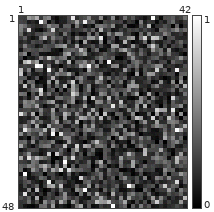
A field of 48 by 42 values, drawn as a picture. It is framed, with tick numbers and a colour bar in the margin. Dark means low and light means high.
Mirror symmetry: none. Histogram: skewed, a long tail of high values. Stripes: none. Slope: none. Odd rows or columns: none.
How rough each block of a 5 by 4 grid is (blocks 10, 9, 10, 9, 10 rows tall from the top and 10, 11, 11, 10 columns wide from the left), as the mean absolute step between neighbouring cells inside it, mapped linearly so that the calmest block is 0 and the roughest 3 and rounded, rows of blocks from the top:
1 2 1 1 / 3 2 1 1 / 2 2 2 2 / 2 2 1 0 / 2 2 1 1
